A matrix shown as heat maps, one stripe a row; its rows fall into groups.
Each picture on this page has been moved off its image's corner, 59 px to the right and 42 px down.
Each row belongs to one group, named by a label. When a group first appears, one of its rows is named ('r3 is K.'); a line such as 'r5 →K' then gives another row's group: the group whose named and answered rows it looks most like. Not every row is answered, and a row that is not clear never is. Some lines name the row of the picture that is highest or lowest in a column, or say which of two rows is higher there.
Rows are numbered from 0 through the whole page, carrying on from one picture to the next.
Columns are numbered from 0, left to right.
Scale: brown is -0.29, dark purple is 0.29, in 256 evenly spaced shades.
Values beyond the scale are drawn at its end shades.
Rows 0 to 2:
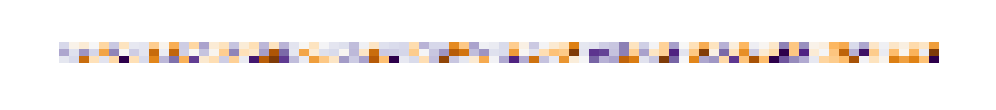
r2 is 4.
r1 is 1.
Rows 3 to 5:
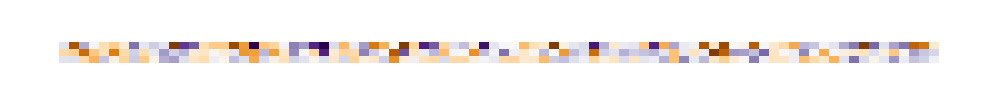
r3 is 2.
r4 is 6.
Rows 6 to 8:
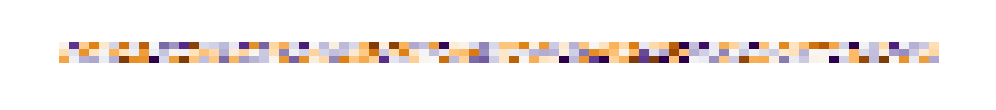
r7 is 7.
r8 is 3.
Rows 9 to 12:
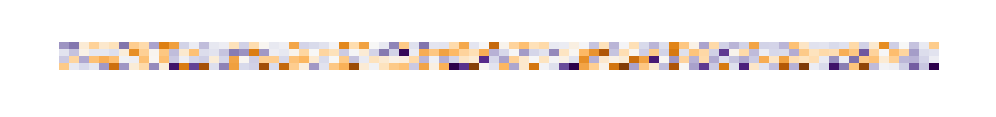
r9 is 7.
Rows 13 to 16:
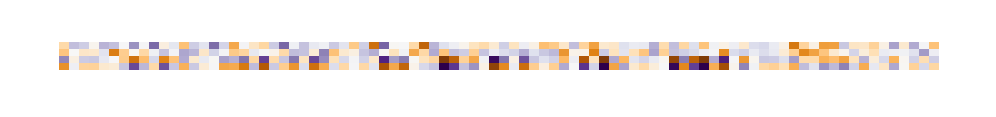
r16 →2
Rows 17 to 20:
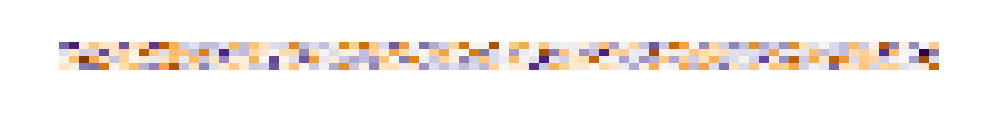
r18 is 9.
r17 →7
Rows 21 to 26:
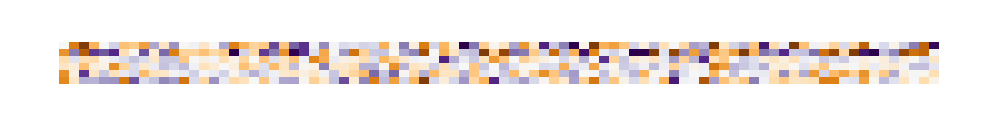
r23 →2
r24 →6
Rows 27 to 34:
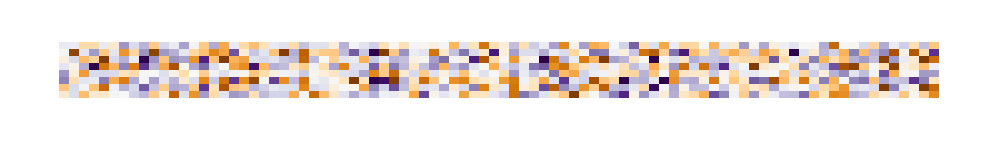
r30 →4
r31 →9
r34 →1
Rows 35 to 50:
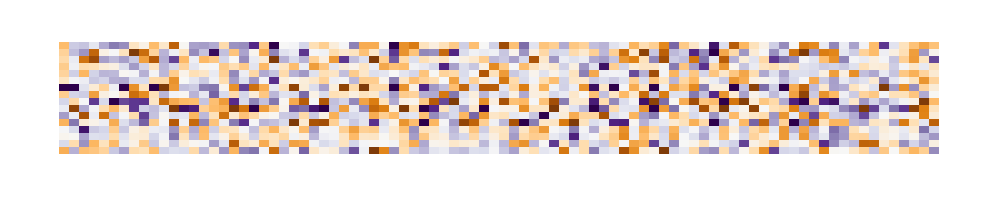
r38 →2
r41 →7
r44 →2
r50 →4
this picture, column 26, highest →44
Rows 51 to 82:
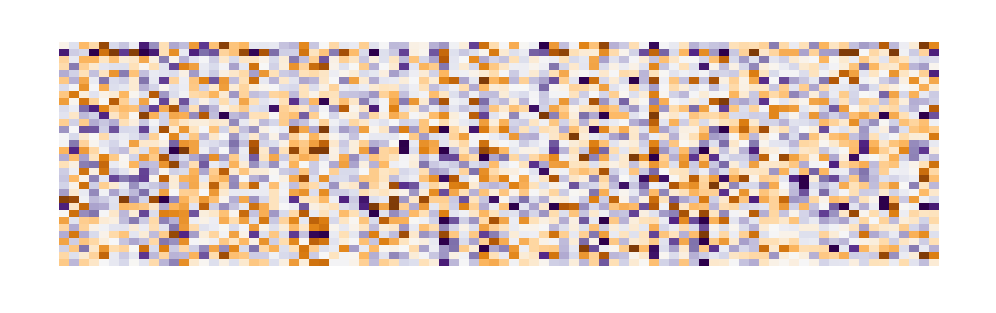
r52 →4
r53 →6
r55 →4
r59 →6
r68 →4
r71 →6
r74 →9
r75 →4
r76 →2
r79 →2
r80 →3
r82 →2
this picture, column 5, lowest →52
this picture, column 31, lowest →74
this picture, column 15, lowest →71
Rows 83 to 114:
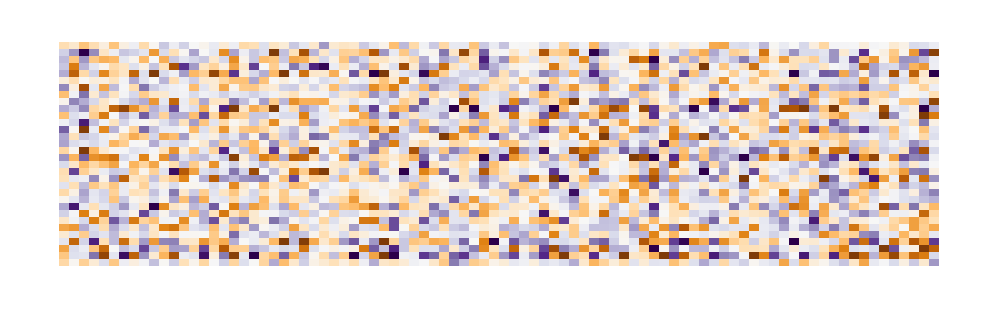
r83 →6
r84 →1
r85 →3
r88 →2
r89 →9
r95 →9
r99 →3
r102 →3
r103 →3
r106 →7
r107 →9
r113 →4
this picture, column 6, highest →113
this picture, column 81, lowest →99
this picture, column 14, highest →113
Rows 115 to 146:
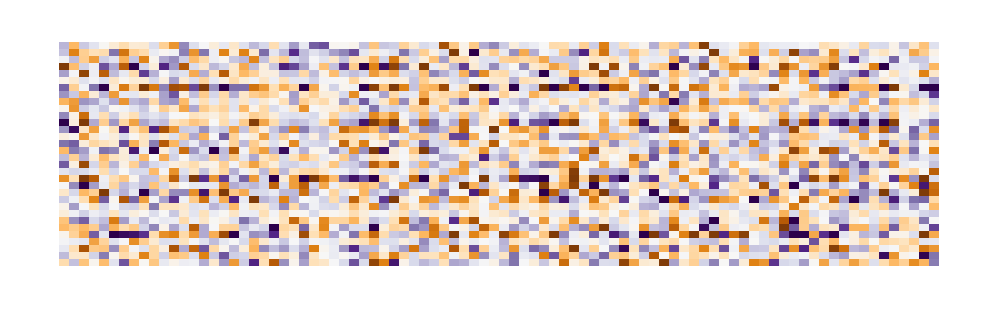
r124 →4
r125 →9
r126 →9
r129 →7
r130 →7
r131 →3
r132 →9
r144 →1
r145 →9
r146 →4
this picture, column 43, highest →123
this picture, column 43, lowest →127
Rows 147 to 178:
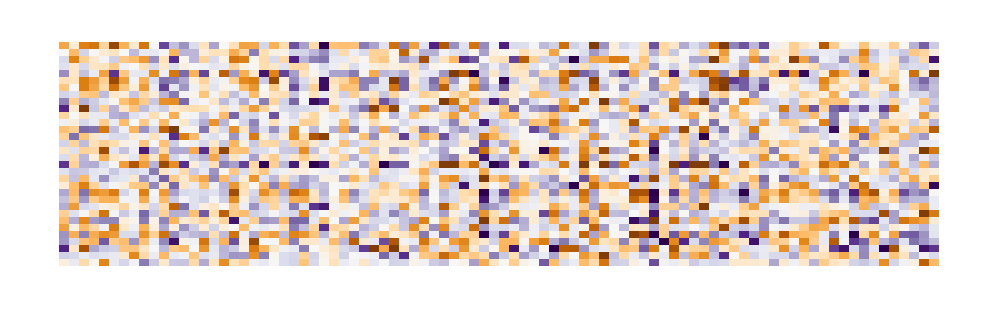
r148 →2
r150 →3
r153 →6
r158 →3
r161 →3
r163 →3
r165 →7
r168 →3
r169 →3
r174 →3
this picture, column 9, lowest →151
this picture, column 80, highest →151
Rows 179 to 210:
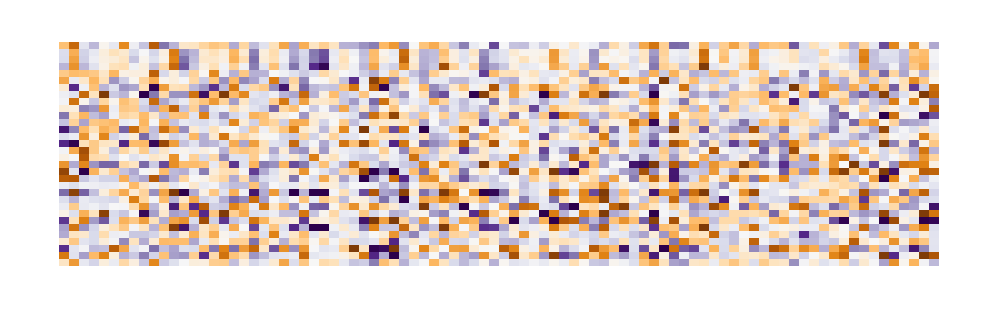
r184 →4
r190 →3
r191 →7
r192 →9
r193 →7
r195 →1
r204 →9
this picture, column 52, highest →196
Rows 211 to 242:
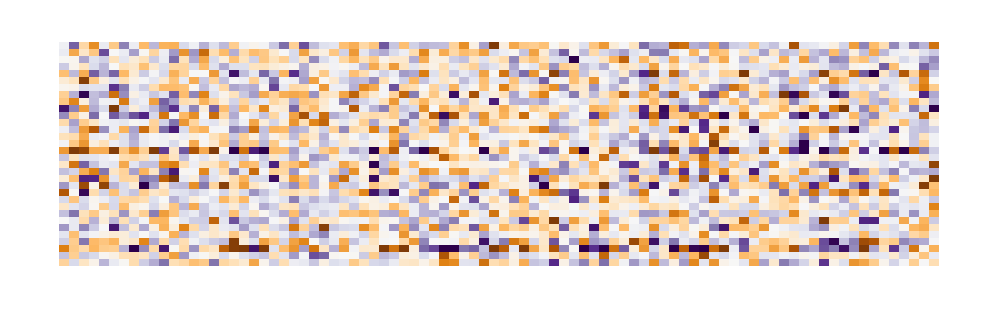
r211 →7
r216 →1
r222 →2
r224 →6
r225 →6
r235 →7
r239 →3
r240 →2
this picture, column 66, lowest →240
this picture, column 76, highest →226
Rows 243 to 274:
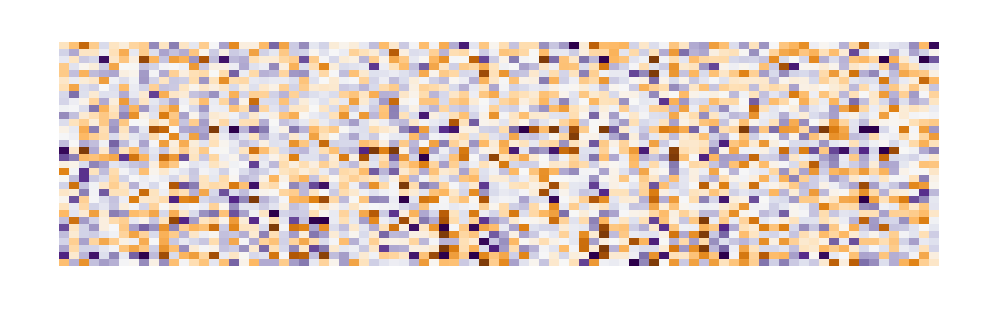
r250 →7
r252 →4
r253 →7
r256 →1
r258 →9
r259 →7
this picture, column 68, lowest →255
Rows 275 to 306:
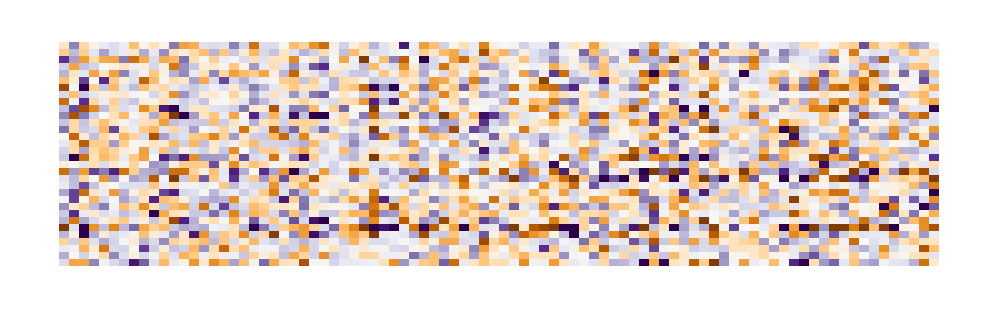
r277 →7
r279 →3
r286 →3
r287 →1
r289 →1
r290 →3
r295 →1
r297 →7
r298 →9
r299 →7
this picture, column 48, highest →304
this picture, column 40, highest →301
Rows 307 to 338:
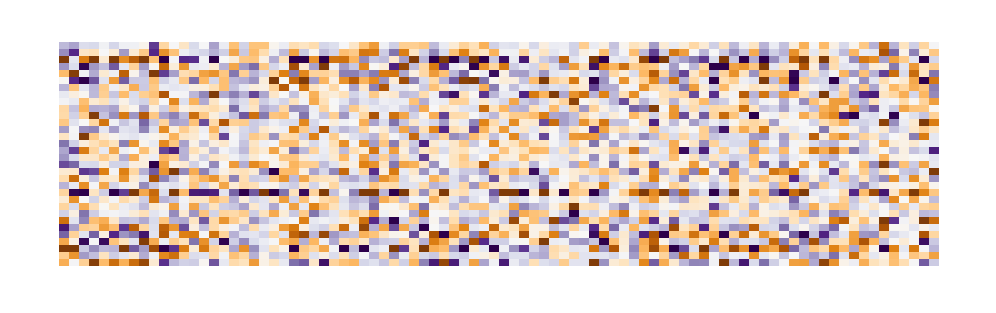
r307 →7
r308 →7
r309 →6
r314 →3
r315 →1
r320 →1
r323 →7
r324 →7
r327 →9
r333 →7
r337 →4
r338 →6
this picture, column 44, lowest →328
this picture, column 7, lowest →328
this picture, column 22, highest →328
